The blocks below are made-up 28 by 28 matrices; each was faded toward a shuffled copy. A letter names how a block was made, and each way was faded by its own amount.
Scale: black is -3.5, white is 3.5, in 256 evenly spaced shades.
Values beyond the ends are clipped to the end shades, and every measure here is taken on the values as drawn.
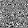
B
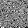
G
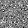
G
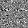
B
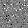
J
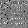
J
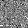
B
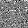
B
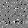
J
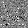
G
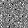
G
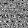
B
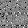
J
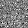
B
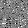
J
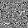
B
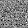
B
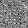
B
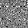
G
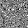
G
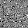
B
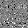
J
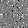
J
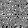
J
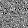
B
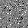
J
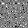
J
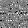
J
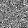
G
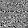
B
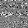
B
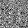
G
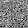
G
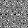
B
